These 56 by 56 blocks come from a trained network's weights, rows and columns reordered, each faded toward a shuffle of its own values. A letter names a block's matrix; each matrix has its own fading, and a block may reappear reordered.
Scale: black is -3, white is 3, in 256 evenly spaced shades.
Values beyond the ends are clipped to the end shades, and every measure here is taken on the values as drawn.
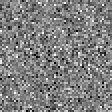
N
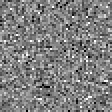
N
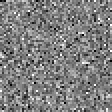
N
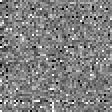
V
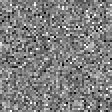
N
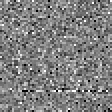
N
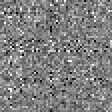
V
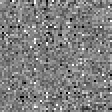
V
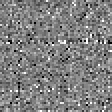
V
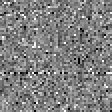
N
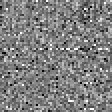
N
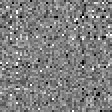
V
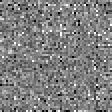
V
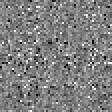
V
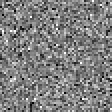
N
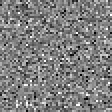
N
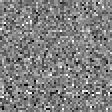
N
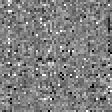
V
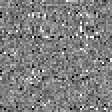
V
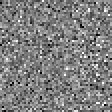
N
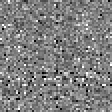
V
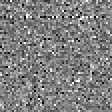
N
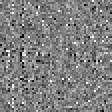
V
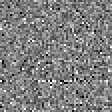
N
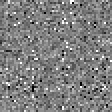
V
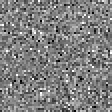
N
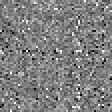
V
